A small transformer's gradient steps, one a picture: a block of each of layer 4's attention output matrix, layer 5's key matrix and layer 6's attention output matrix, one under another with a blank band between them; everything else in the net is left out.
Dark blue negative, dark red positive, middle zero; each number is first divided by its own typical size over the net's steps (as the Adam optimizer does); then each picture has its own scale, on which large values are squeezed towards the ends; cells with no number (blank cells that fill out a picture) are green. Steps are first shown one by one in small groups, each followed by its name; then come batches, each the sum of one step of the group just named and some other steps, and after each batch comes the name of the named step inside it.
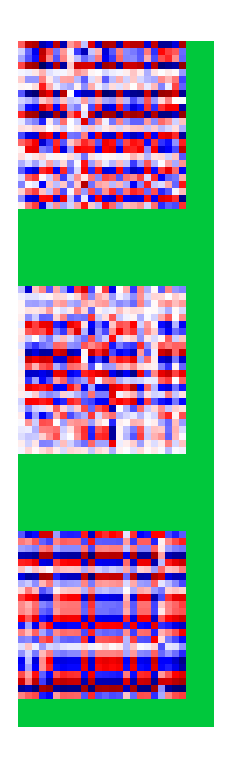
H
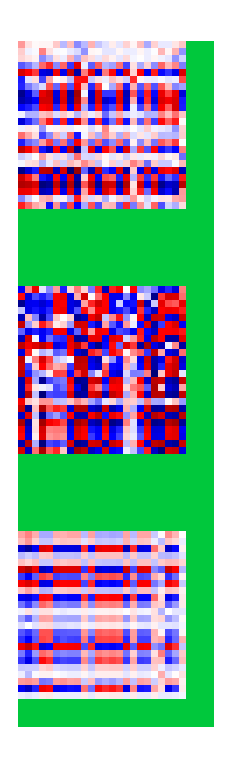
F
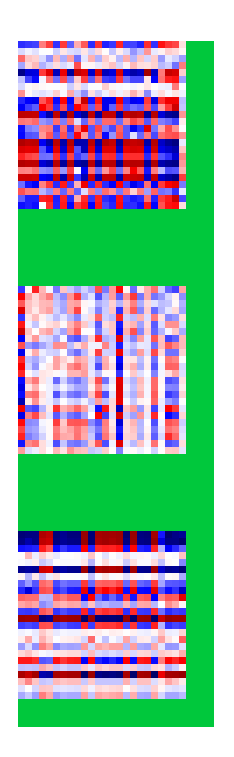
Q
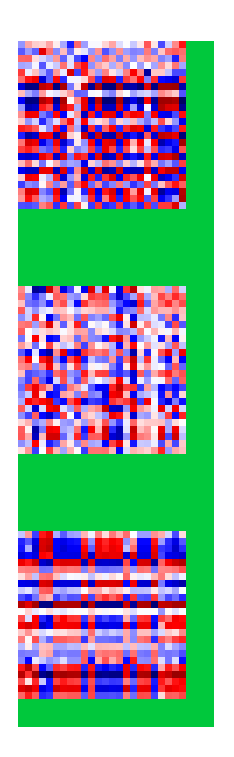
H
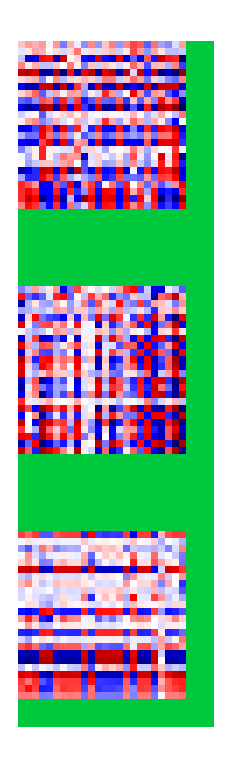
F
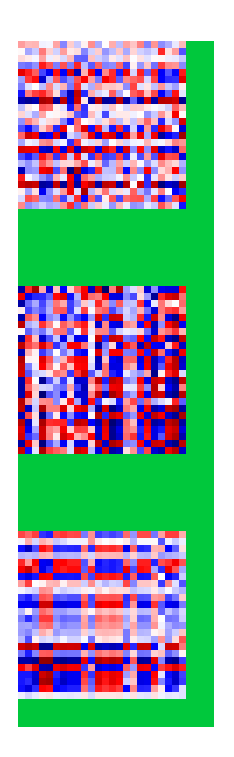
F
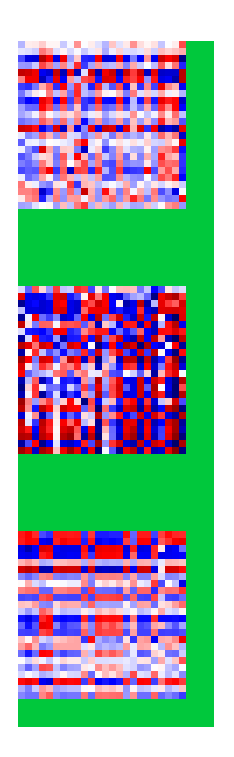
F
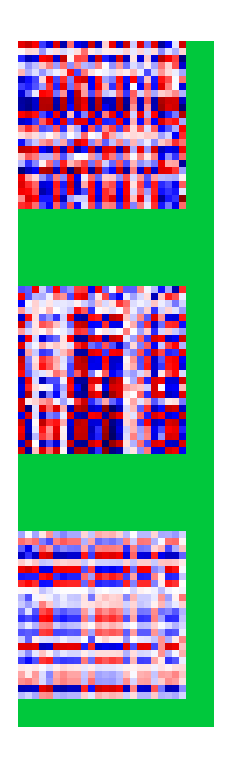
F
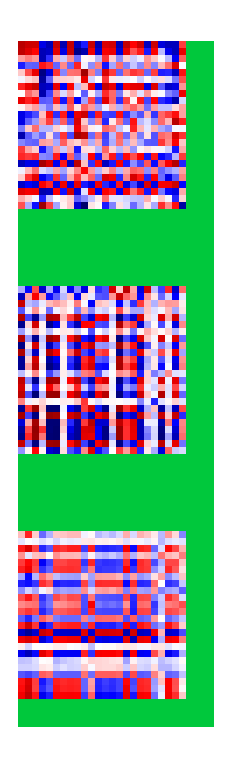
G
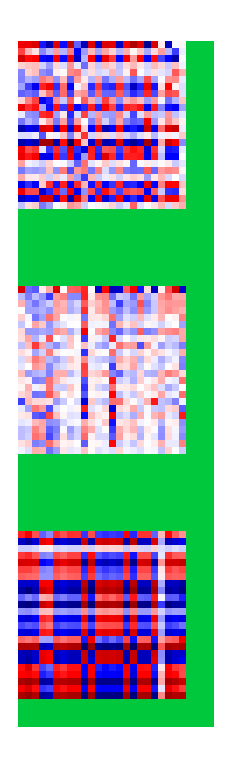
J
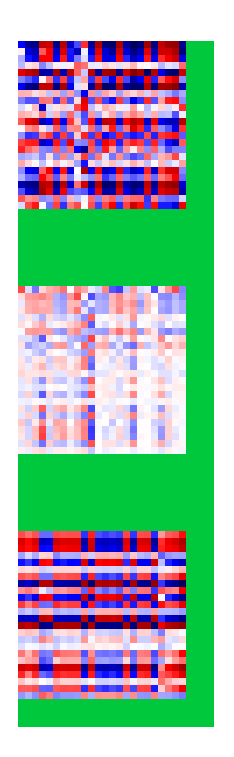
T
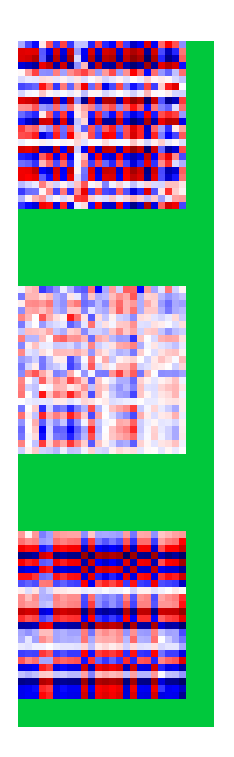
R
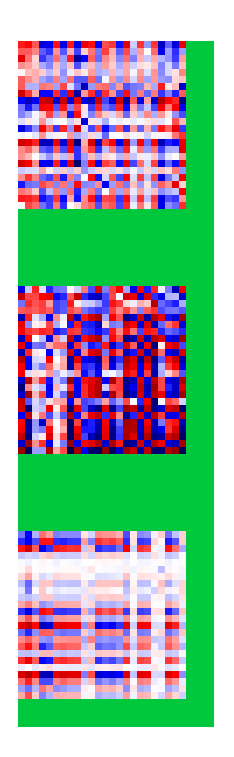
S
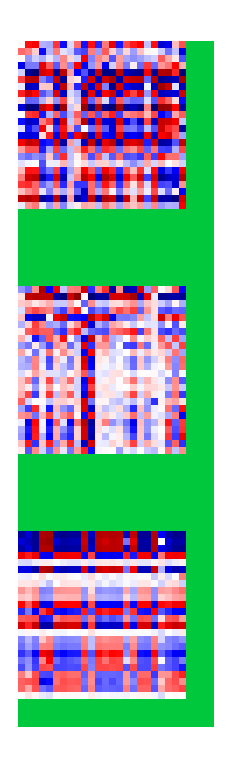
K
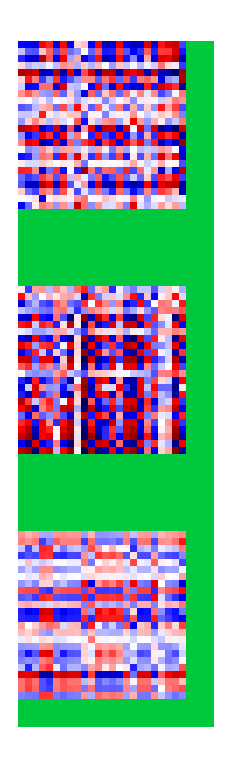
T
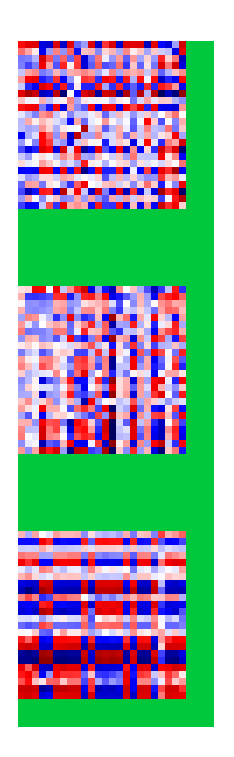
J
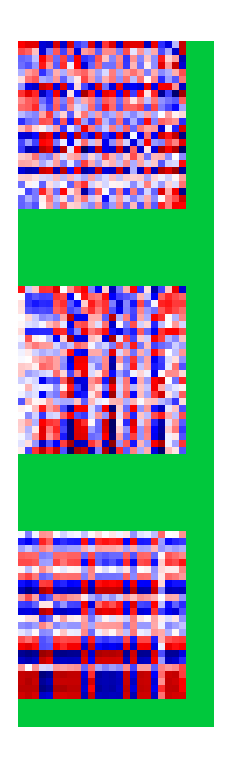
J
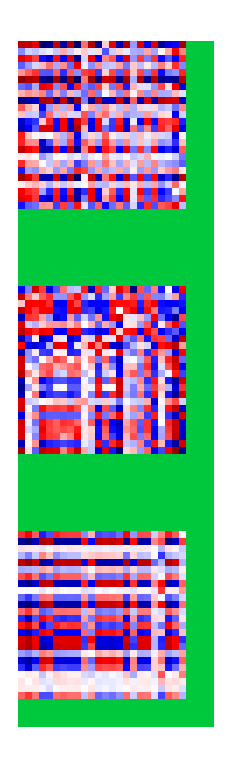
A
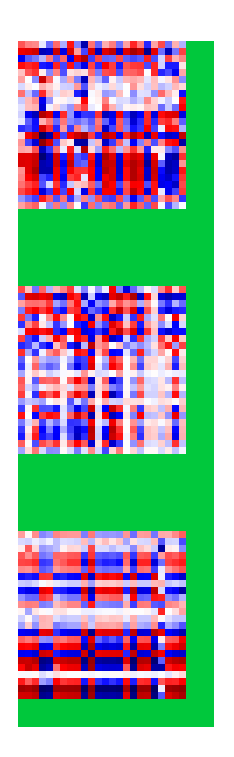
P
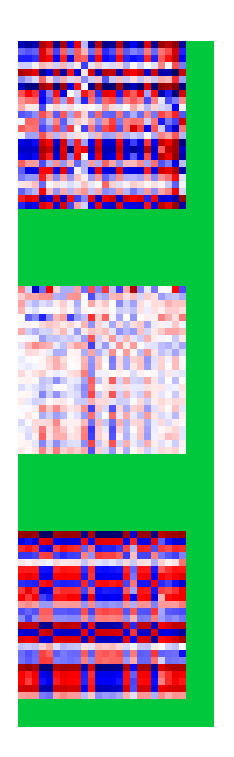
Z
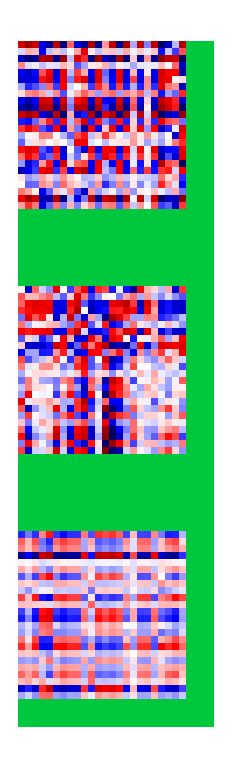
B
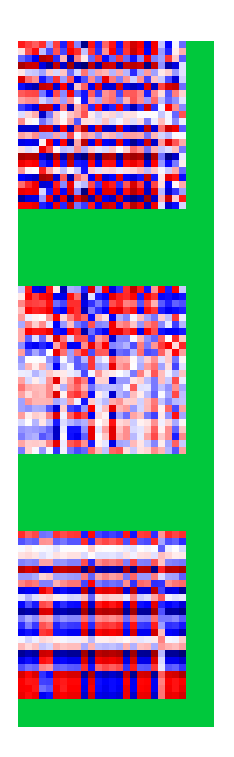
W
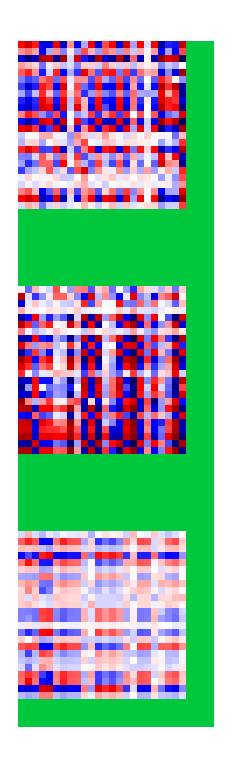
B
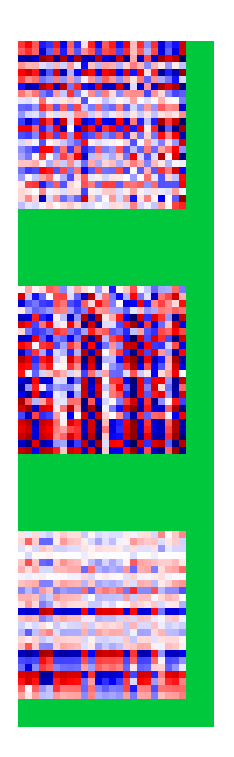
W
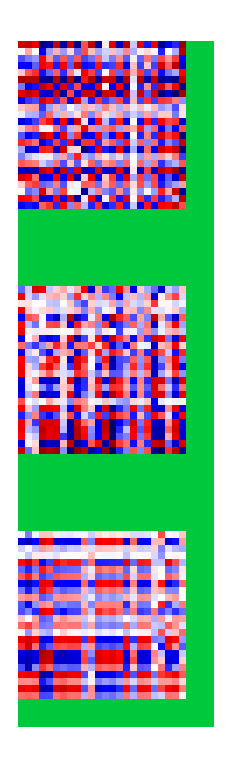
A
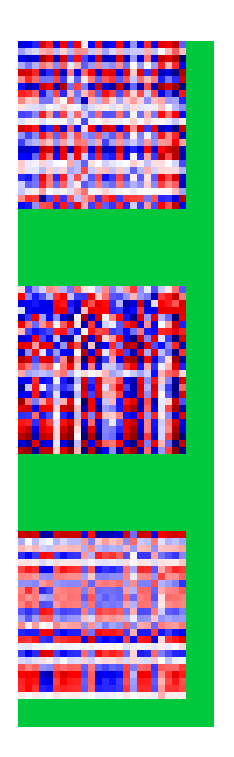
Z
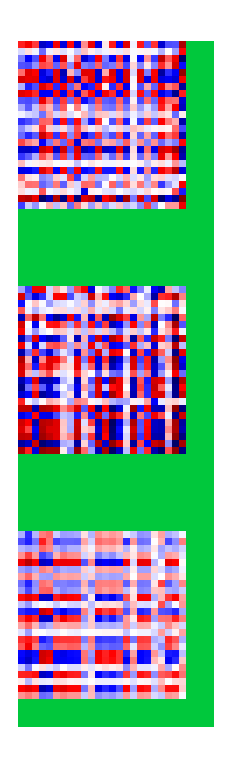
A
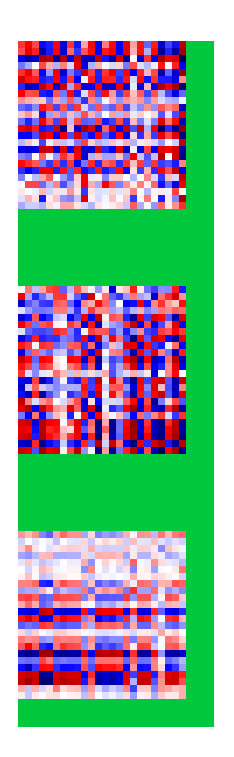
W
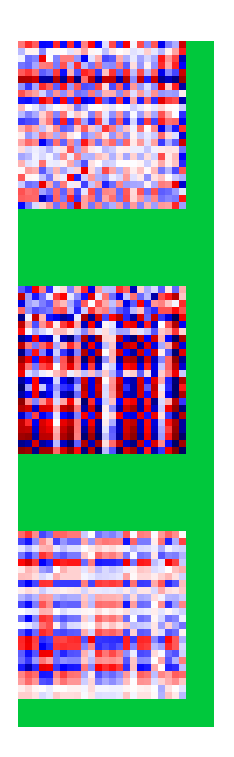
A
